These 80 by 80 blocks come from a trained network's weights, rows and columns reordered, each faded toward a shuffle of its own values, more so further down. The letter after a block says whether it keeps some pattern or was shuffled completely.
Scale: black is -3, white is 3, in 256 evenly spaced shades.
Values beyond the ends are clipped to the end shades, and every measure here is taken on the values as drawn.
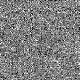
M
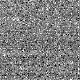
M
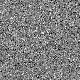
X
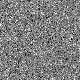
X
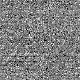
M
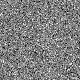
X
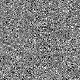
M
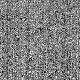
M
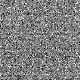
M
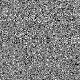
M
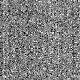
M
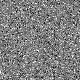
X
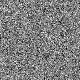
X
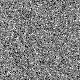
X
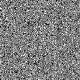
M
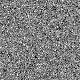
X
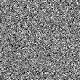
M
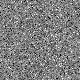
X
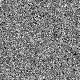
X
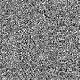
M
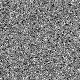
X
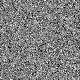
X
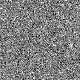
M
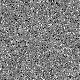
X
